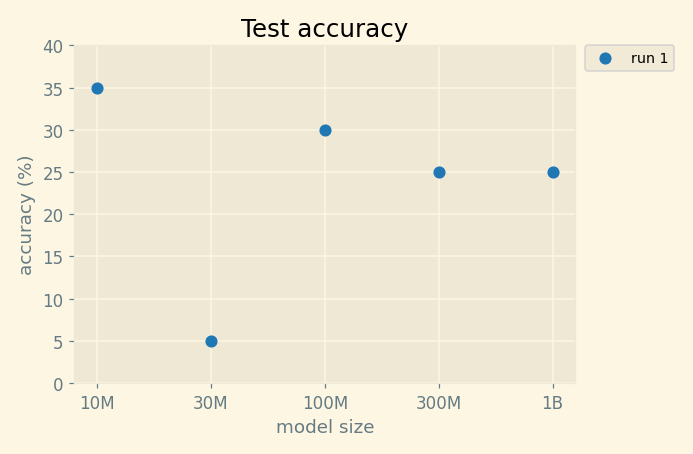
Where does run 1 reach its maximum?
10M
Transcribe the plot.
Title: Test accuracy
x-axis: model size, ticks 10M 30M 100M 300M 1B
y-axis: accuracy (%), ticks 0 5 10 15 20 25 30 35 40
Legend: run 1
Values:
run 1: 35 5 30 25 25
